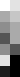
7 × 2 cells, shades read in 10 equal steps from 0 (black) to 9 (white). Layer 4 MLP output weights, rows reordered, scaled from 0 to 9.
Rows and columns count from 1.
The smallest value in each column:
1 0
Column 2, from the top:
8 7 6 6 3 0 0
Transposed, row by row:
9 6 5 3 5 8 1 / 8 7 6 6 3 0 0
